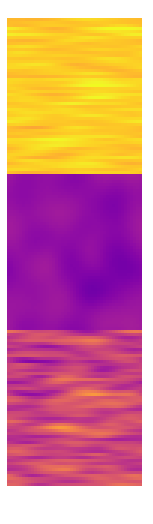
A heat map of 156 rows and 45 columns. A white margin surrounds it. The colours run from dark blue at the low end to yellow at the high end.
The table splits into 3 rows of 1 panel. Panel 1,1: very high, streaked across, faint in contrast. Panel 2,1: low, smooth, faint in contrast. Panel 3,1: middling, streaked across.
